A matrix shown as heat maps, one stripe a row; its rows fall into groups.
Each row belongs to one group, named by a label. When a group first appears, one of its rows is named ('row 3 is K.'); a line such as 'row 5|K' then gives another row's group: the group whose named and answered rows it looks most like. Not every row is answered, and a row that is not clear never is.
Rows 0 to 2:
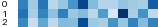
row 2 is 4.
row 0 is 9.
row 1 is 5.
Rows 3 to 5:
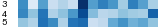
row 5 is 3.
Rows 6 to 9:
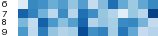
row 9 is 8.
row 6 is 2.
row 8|3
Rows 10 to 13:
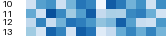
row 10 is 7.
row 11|3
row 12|2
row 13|3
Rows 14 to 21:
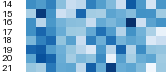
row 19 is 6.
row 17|8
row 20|6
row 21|8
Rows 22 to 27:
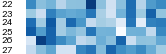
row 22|9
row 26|6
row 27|7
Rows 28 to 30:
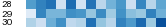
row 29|2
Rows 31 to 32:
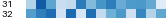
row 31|7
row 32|4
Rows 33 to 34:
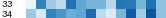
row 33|2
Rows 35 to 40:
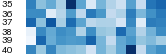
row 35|5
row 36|9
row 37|5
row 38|2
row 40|5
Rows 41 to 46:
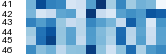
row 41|6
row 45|6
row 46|9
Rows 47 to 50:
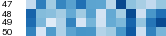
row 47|2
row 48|5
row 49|5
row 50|5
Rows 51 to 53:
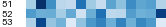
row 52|9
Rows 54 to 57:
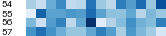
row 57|8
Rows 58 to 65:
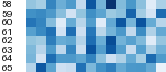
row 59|9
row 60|4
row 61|4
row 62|8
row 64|3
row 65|7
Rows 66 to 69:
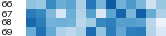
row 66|8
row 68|8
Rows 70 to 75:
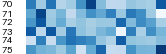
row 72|6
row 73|5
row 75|9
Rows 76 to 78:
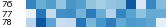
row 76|5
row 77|2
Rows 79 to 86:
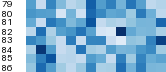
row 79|8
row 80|4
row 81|3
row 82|2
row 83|9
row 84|7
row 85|6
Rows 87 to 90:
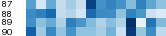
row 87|4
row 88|8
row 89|5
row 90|5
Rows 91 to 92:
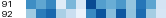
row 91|4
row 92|6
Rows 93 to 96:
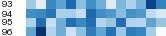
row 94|8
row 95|2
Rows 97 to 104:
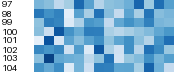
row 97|5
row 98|4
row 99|7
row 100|3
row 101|2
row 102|4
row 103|6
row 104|4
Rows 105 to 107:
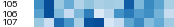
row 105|6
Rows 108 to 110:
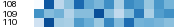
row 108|2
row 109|9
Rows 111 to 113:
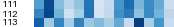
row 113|5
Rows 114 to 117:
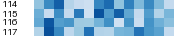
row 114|6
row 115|4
